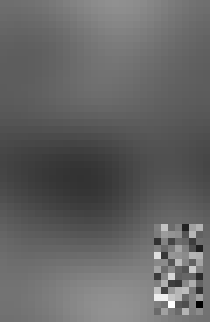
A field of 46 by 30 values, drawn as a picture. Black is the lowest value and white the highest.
On average the colour sits 40% of the way up the scale. Values change most from cell to cell in the bottom right. An odd patch, rougher than its surroundings, sits in the bottom right.
